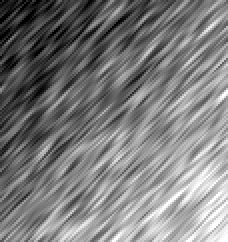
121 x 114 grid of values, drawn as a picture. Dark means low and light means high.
Ninth with the highest average: bottom right. Histogram: bell-shaped. Odd rows or columns: none. Grain: diagonal, up to the right. Slope: up to the bottom right. Ninth with the lowest average: top left. Mirror symmetry: none.
